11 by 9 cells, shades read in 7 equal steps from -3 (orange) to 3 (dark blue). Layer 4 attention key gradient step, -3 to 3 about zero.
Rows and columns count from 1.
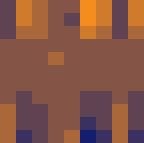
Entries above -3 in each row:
8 8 9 9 9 9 9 9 9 9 9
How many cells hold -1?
14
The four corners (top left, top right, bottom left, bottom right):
1 -2 -1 2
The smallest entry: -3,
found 2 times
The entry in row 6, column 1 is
0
